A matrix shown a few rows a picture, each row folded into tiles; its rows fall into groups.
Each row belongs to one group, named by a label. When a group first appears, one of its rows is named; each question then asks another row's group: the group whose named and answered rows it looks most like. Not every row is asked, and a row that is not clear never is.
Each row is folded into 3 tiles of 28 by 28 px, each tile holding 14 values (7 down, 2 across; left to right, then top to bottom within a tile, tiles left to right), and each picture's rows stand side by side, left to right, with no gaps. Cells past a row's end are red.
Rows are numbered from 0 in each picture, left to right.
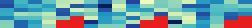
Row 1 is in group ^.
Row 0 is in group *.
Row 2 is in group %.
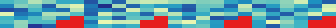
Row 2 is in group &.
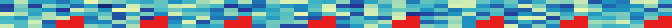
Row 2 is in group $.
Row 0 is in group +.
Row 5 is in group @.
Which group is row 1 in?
%
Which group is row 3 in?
&
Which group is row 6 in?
@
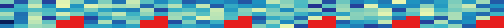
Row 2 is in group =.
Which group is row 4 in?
=
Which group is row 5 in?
$
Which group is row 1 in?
$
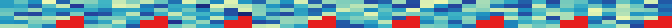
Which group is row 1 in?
@
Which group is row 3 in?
+
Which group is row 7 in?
$
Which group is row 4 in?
=
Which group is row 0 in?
+
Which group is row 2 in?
%
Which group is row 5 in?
%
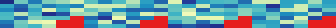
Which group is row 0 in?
*
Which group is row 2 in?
=
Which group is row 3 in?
%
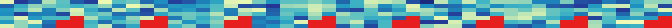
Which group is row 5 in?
+
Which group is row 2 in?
*
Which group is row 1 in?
+
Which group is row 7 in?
*
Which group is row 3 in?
^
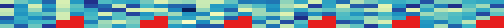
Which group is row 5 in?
+
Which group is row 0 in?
^
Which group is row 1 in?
*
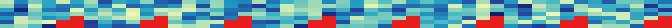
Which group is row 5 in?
^
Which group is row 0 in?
@
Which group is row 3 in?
^
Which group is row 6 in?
&
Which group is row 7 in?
$
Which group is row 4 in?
@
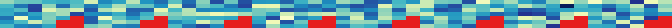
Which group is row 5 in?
%
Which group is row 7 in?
%
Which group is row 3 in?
$
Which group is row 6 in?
@
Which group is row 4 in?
%
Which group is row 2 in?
=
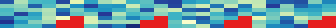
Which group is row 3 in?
=
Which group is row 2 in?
*
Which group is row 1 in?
&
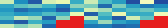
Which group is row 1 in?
=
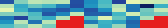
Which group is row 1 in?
@
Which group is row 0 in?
$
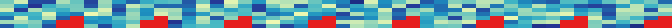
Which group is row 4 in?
*
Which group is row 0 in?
%
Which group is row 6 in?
=
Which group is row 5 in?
*
